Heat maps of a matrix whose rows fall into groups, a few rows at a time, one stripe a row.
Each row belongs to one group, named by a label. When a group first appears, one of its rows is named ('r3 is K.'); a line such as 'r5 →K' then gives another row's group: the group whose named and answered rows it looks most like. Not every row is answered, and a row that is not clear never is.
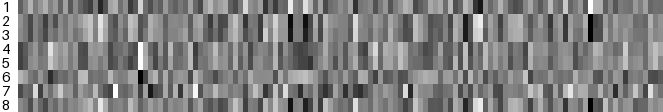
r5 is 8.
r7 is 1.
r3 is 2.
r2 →2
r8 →2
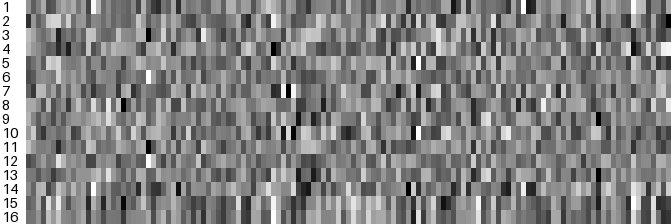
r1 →1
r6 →8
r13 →2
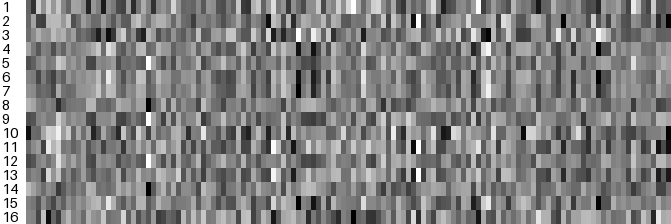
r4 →2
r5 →8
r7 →2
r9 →8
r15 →2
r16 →1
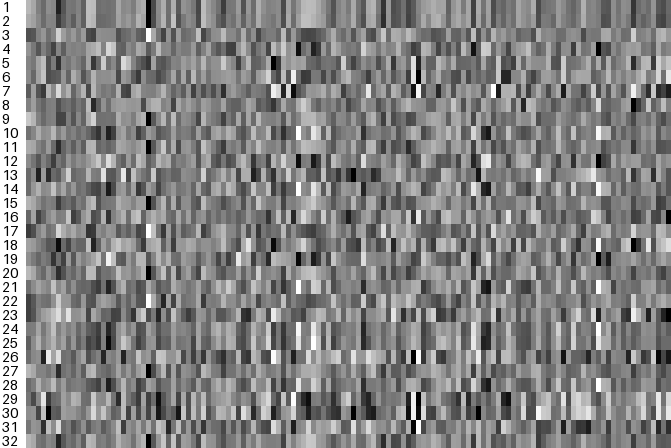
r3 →8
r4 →2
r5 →1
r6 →1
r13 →1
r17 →8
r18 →1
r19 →2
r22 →8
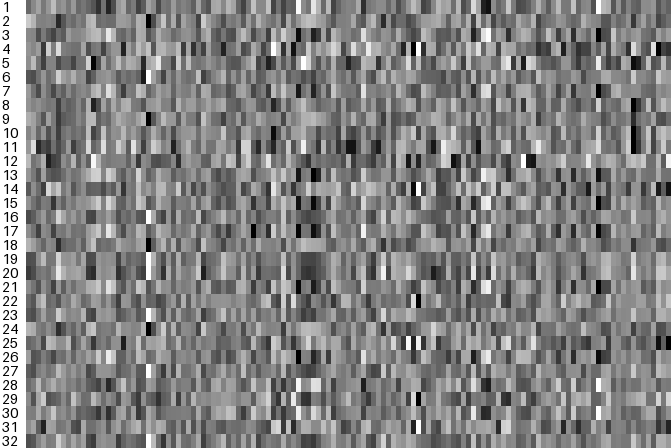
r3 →2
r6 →8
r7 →2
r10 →1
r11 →1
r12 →1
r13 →2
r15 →2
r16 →8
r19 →8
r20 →8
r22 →1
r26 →2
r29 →1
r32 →8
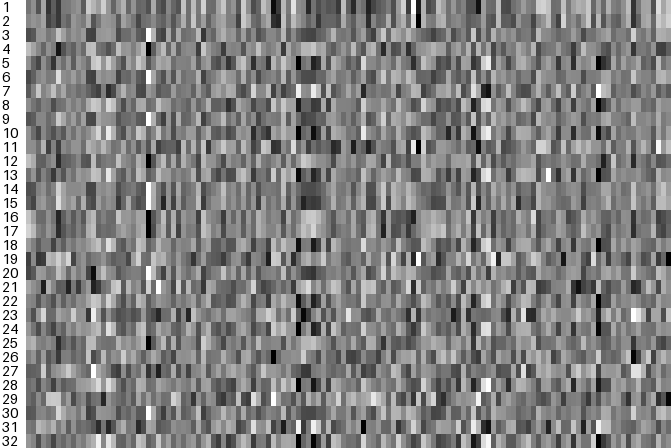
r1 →1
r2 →1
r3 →8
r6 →8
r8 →2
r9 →8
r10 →2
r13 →2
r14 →8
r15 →8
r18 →2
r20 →8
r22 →2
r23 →1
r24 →2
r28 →2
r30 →8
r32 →2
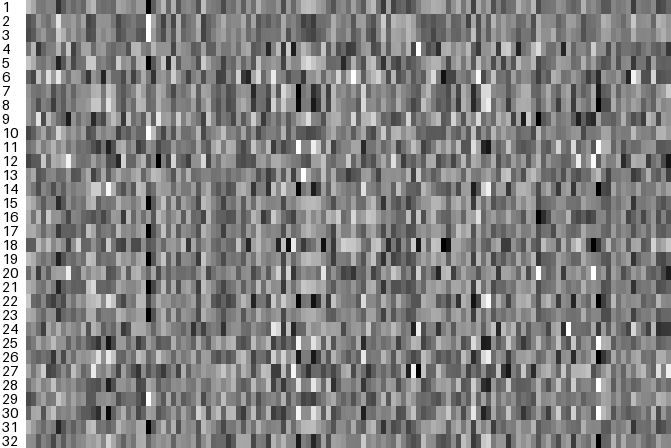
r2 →8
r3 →8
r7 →2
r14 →2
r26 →2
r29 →8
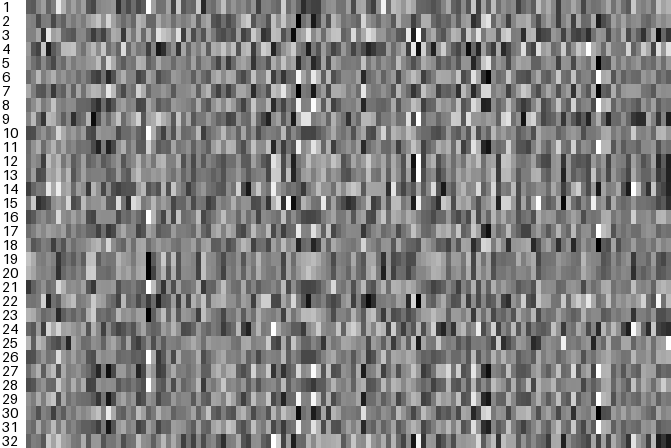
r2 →2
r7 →2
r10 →8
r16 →8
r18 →2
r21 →8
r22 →1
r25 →1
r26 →8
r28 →8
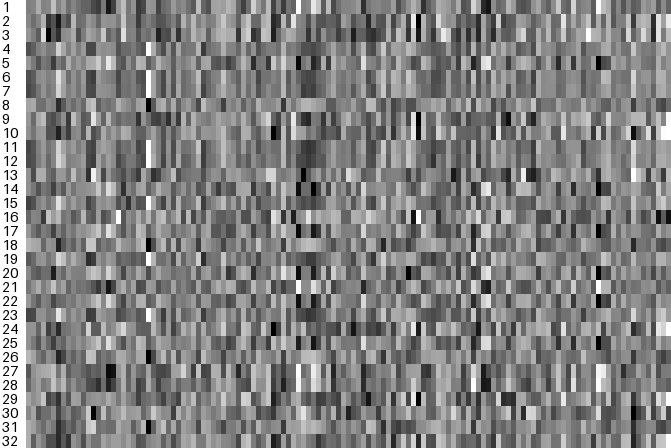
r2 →1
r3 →1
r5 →2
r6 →8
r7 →8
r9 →1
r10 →1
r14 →2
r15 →8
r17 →2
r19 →8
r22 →2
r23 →8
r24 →1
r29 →1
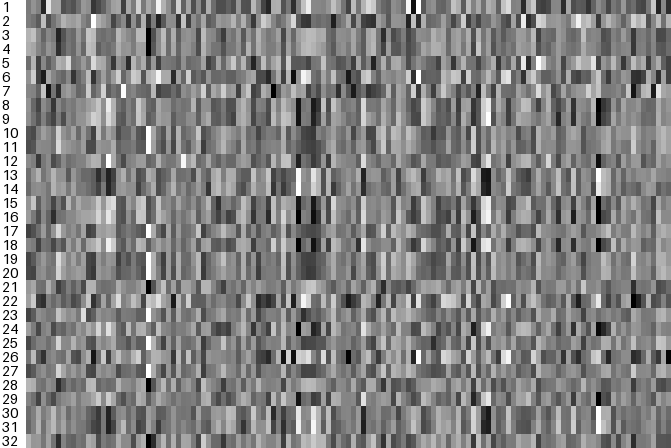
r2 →1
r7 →1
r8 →2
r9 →2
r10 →8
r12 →2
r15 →2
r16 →2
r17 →8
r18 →2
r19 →8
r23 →8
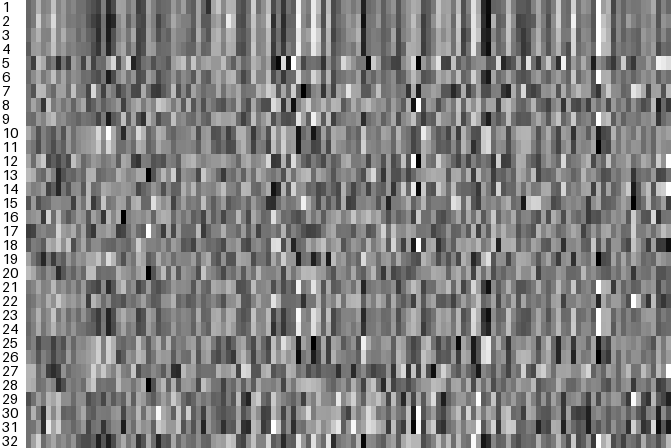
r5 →1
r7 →1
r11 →2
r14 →1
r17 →8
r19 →2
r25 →2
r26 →2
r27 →1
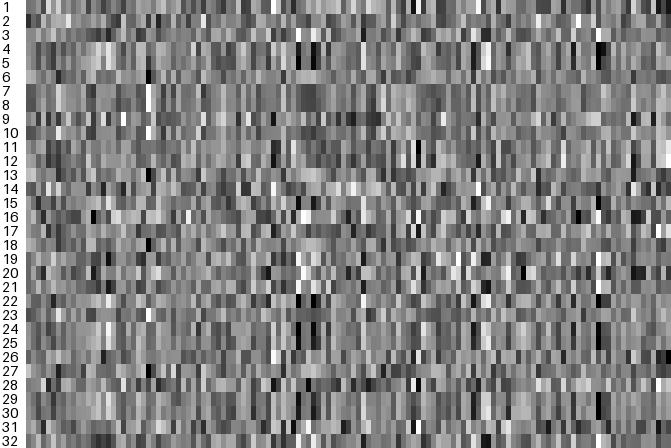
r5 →2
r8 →8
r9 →1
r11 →1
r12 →1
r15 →2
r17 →1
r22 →2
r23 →8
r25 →2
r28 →1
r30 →2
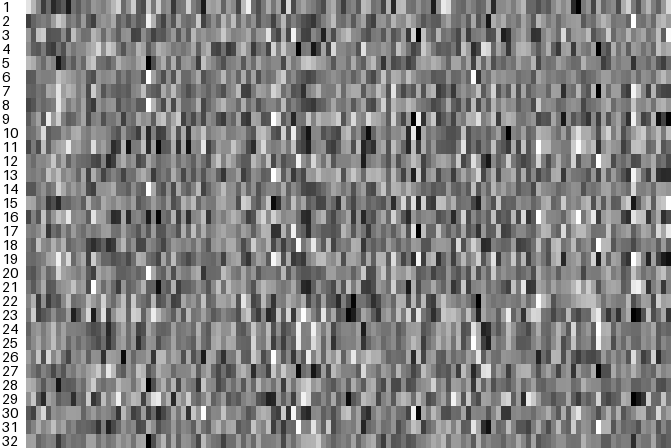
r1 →1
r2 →8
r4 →2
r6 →8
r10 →1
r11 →1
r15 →1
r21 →1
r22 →1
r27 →2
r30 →1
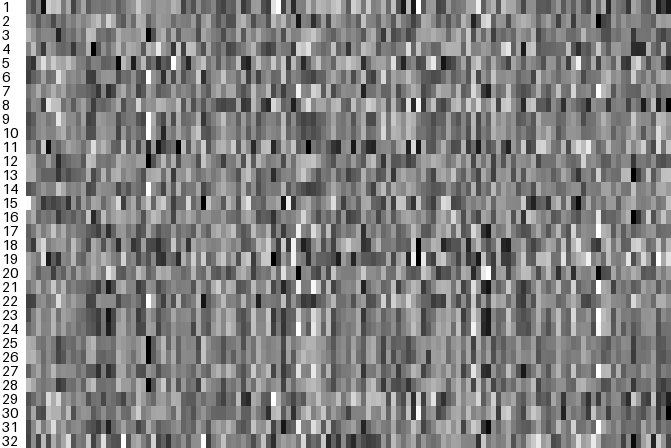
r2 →2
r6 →8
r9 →8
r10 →8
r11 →1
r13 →1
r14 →8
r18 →1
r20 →2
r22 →8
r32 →1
